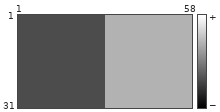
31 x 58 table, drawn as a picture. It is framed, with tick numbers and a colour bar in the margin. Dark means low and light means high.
The table splits into one row of 2 panels. Panel 1,1: low, flat. Panel 1,2: high, flat.
